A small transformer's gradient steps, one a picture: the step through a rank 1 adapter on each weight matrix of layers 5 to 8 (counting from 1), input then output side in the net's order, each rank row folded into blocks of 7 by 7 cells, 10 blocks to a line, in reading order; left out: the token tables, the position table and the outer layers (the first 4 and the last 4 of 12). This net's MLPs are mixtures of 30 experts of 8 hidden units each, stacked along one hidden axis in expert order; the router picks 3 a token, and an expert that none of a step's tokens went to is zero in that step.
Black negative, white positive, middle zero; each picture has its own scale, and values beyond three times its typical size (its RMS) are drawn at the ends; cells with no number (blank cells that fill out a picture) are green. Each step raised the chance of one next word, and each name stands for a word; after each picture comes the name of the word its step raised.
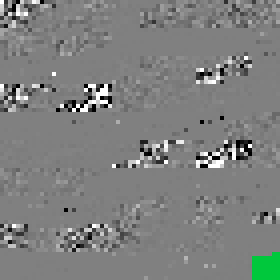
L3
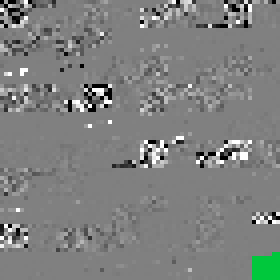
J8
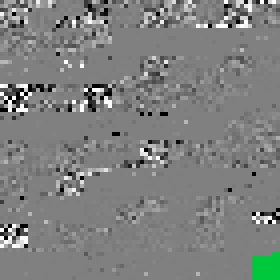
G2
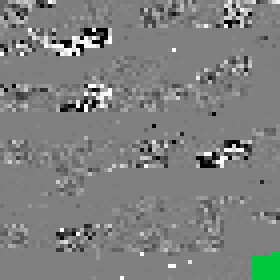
L3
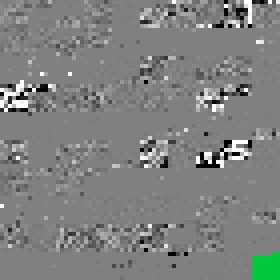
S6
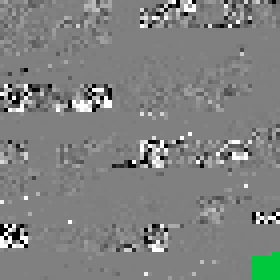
J8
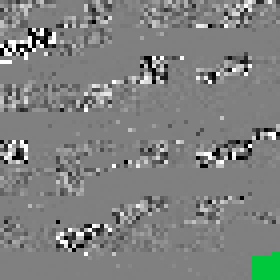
L3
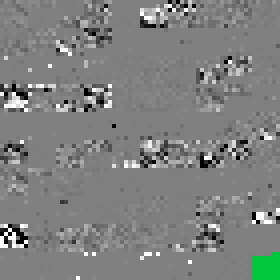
J8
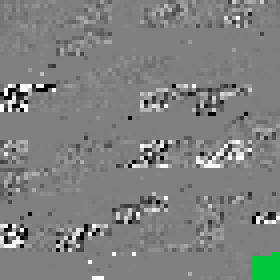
G2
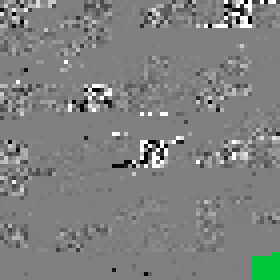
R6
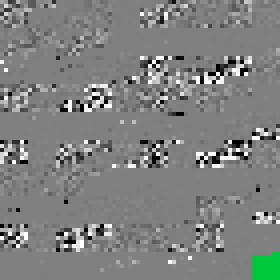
L3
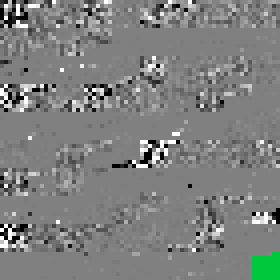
J8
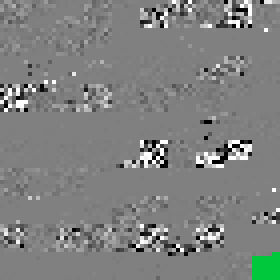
S6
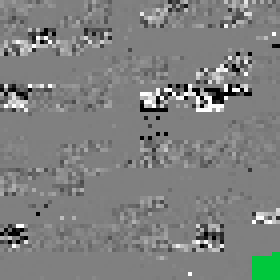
G2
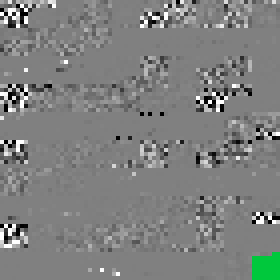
G2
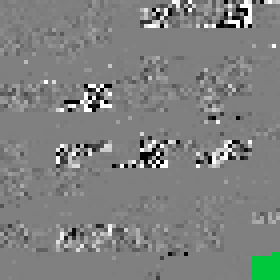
R6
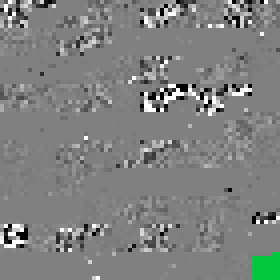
J8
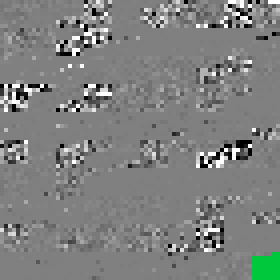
S6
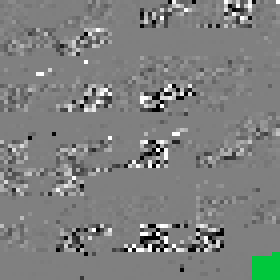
R6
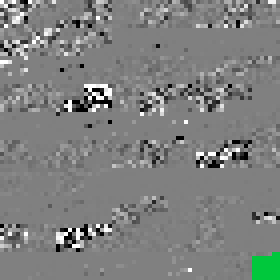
L3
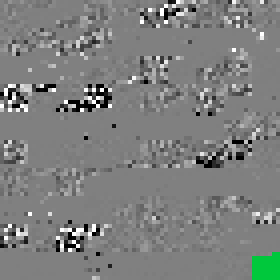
S6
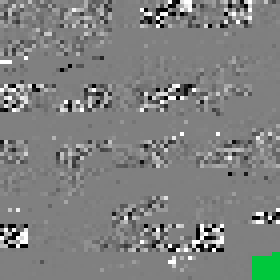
J8
